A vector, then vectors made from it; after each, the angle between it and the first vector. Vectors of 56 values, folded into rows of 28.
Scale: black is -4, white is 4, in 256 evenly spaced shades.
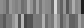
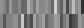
nearly parallel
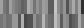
nearly parallel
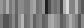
orthogonal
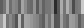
nearly opposite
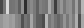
partly opposed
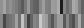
partly aligned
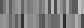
partly opposed
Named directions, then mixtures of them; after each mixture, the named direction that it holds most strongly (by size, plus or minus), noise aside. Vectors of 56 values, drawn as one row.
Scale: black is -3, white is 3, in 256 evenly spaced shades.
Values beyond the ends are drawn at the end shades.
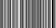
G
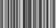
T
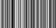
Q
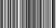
G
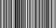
Q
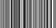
G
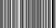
G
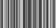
T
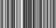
T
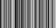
Q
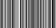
G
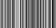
G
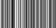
Q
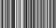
Q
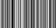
Q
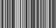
Q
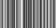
T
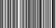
G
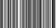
G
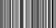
G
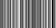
G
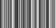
Q
